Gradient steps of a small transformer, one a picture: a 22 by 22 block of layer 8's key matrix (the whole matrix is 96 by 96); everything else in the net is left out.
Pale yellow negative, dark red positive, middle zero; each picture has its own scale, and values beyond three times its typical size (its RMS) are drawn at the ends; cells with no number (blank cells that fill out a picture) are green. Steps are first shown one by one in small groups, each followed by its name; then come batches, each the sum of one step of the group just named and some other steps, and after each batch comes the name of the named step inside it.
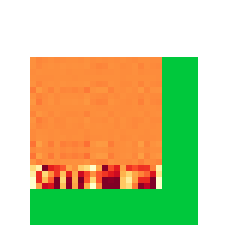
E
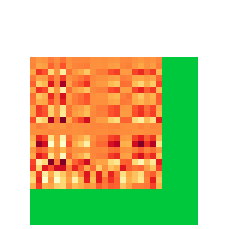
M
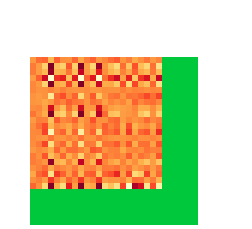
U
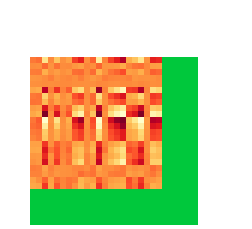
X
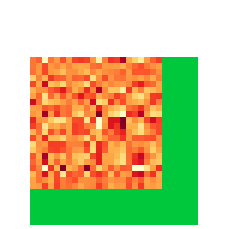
X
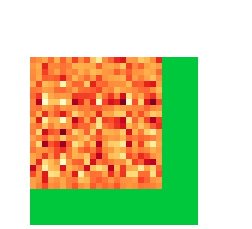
E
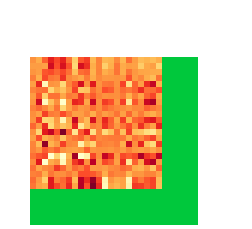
M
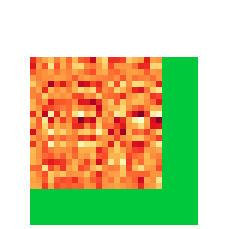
X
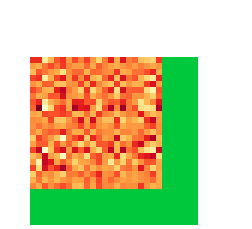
M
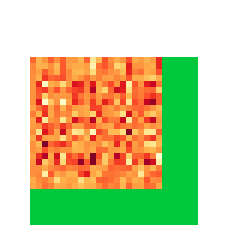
M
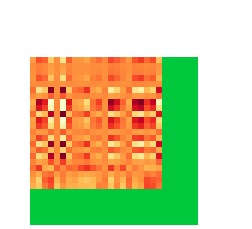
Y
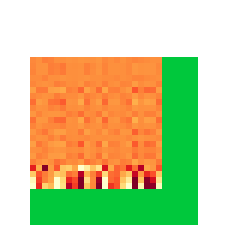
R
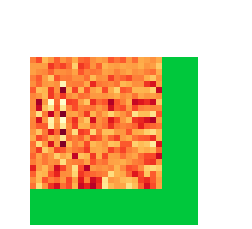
Y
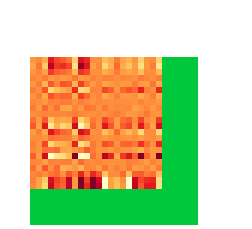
R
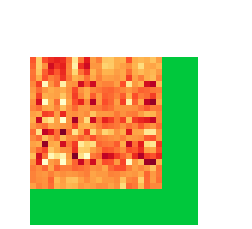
R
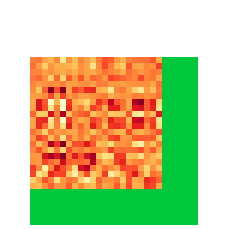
Y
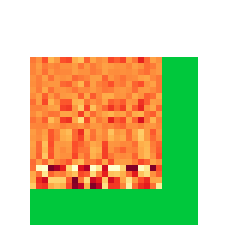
R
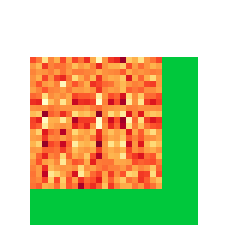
R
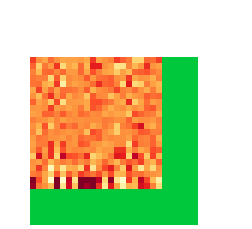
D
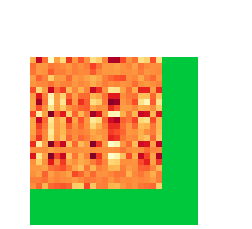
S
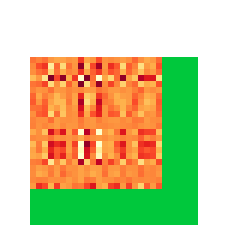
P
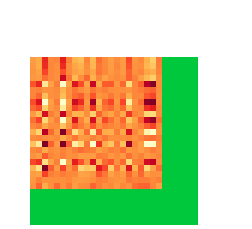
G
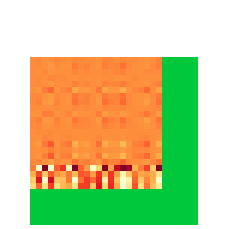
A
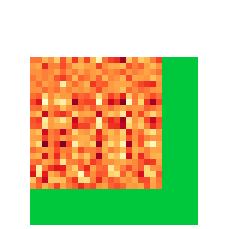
G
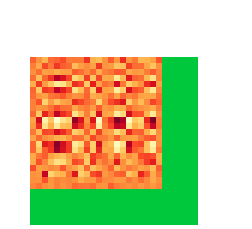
P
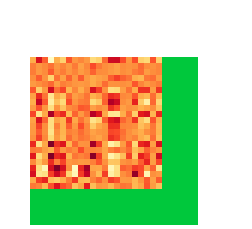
S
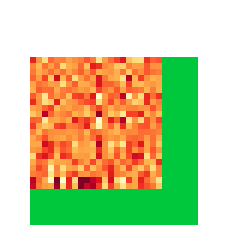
D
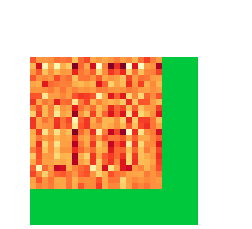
A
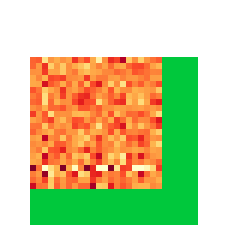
P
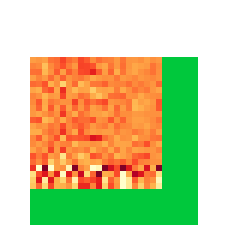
A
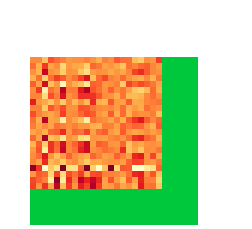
D
